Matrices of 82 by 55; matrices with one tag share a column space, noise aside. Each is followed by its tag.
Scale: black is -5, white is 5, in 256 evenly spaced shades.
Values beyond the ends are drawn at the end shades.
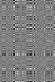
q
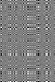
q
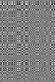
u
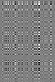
u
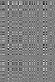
u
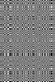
q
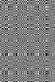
q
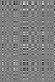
u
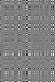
q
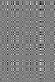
u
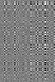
u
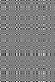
q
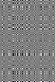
q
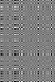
q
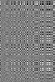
u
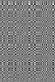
u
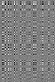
u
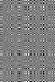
q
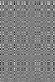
u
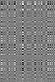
u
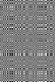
q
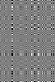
q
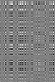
u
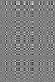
u
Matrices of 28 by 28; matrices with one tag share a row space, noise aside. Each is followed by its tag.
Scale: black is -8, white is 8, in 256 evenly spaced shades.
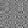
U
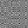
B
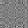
U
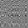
B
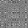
B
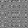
B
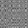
B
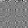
U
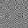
U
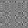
U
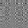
U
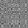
B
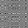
B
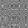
B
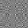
U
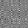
B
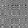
B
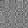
U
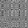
B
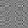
U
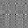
U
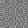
U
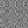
U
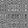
B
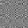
U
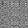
B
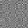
U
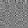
U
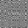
B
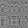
B
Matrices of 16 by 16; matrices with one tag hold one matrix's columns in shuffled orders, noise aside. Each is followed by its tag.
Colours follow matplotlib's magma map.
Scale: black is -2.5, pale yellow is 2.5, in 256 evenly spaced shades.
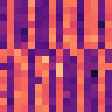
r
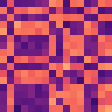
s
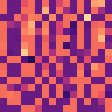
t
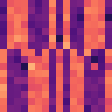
r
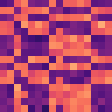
s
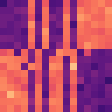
r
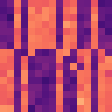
r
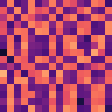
s
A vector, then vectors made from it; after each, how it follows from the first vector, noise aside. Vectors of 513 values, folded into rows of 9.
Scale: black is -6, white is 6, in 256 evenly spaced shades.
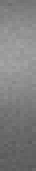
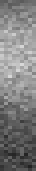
scaled up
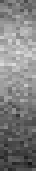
scaled up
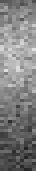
scaled up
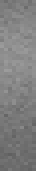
shrunk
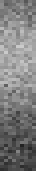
scaled up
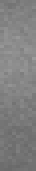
shrunk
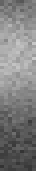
scaled up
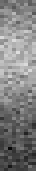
scaled up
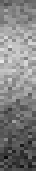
scaled up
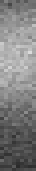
scaled up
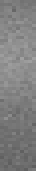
shrunk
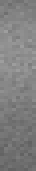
shrunk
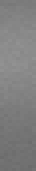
shrunk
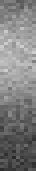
scaled up
